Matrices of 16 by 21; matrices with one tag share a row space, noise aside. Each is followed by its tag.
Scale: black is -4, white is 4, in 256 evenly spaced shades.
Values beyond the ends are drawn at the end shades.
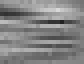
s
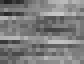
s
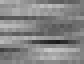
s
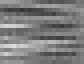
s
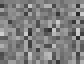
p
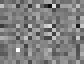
p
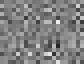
p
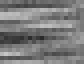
s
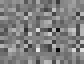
p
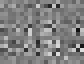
p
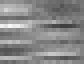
s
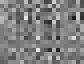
p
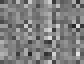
p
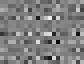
p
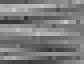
s
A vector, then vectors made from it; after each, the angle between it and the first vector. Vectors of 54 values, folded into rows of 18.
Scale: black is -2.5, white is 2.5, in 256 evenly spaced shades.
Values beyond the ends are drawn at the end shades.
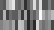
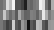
partly aligned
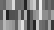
nearly parallel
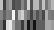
orthogonal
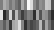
orthogonal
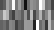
partly aligned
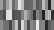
orthogonal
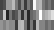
nearly parallel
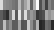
orthogonal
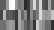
nearly parallel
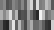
orthogonal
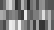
partly aligned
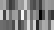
nearly opposite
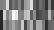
orthogonal
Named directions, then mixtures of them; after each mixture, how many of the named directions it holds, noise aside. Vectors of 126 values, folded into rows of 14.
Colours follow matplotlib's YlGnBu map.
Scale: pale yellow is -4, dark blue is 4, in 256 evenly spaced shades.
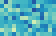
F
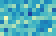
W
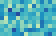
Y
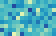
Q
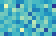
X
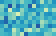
one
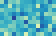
three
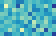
one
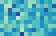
three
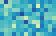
two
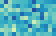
one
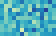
three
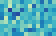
one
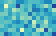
one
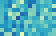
three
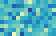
one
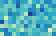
three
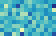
two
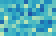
one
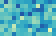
two
